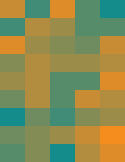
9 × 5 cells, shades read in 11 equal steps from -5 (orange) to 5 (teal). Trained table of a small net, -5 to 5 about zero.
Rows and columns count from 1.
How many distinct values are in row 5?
4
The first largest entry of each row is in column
5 1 4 1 3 3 1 1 3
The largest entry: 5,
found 3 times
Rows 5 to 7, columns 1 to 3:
-1 -2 2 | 1 -2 2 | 5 1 3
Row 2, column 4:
2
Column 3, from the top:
-4 -1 0 -1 2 2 3 -1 5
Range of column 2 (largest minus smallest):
5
